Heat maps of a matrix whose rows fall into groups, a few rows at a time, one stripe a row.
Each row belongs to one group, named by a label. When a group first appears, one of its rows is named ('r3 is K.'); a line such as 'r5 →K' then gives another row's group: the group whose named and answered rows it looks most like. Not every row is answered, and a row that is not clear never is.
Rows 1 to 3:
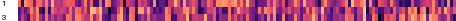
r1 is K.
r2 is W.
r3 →W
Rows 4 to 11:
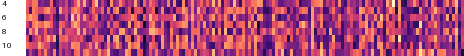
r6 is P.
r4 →P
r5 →K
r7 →K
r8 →P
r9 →K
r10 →K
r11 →W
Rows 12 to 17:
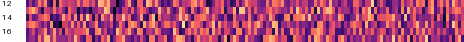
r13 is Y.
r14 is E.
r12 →W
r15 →P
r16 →W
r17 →E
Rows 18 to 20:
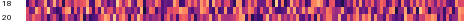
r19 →E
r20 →Y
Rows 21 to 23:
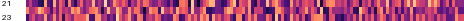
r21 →Y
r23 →W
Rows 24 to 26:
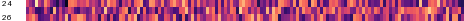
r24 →K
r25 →Y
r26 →P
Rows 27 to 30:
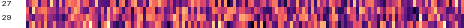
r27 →P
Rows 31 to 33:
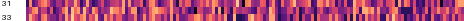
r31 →E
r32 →P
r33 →P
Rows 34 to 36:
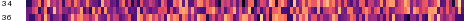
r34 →E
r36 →K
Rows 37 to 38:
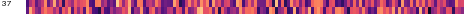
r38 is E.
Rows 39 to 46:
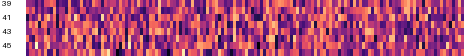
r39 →Y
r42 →P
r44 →E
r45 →E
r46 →W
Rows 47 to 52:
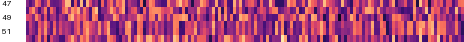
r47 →E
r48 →P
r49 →K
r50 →W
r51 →W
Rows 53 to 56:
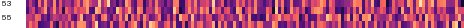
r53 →W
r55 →Y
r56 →P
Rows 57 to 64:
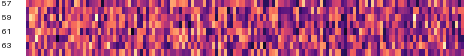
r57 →K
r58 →P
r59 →P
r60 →P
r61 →K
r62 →K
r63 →W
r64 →P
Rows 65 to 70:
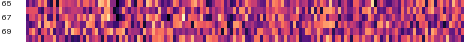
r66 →Y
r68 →E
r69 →P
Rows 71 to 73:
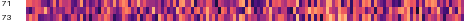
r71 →Y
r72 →E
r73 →Y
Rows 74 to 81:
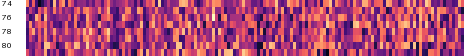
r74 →Y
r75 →W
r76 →E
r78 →W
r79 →W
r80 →E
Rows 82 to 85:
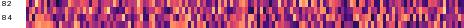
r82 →K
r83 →W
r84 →E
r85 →K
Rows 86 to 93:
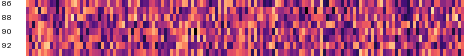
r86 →K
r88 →P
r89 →E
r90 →K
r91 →K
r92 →E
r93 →K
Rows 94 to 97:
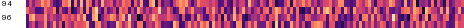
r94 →E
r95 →Y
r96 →P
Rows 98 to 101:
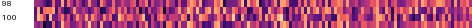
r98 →Y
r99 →E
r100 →P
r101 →Y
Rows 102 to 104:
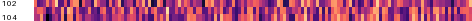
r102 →E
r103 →Y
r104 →Y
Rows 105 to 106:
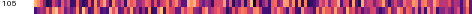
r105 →Y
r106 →E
